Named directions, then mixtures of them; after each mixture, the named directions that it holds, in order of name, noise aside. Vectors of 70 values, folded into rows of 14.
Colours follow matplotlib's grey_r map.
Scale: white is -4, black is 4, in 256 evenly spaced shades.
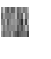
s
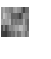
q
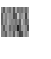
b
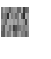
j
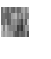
q, s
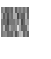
b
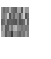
j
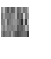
s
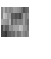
q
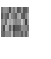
b, j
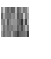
s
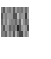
b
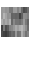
q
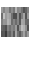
b, q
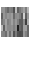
b, s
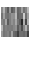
s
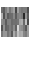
b, s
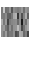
b, s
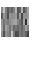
j, s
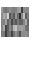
j, q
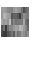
q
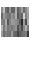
s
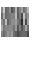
s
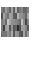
b, j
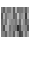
b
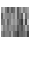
s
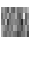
j, s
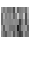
b, s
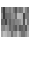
q, s
